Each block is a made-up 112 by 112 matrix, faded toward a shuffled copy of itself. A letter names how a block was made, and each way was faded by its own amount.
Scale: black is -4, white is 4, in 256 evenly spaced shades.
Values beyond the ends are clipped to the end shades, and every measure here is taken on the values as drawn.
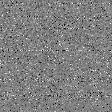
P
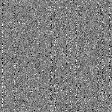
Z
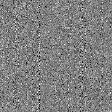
Z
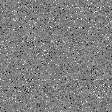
P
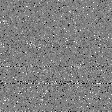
P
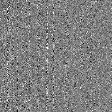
Z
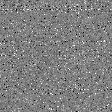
P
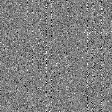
Z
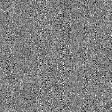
Z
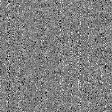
Z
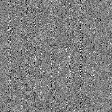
Z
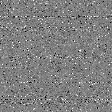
P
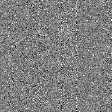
Z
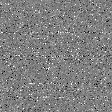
P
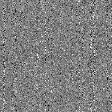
Z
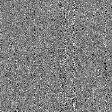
Z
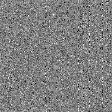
Z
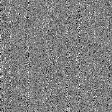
Z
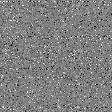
P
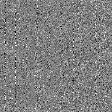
Z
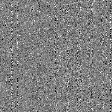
Z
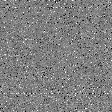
P
